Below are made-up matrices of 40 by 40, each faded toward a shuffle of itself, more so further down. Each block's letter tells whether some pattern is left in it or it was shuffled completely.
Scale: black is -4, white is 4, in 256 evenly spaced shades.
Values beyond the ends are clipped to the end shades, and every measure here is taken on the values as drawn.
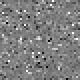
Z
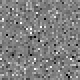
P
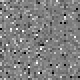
Z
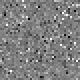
P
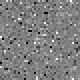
P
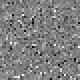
P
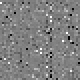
Z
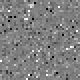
P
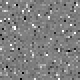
P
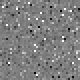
P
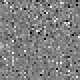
Z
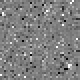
Z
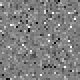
P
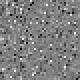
Z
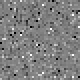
P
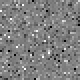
P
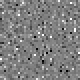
Z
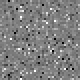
P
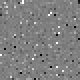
P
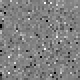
Z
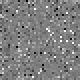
Z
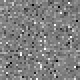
P
